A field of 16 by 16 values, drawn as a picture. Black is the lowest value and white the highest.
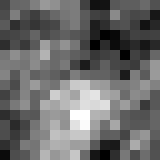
There are no regular stripes. The ninth with the highest average is the bottom middle. No row or column stands out. Overall the values sit about 40% of the way up the scale.
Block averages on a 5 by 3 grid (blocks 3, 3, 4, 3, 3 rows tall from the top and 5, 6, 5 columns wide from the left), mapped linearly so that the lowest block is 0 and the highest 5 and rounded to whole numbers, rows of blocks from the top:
111 / 210 / 232 / 252 / 232
